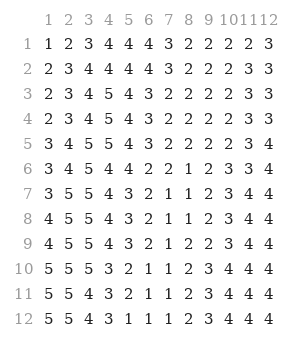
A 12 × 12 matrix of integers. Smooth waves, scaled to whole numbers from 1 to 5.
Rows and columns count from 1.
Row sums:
32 36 35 35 39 37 37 38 39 39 38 37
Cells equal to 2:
38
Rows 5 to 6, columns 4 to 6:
5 4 3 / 4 4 2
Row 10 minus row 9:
1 0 0 -1 -1 -1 0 0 1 1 0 0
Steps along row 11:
same down down down down same up up up same same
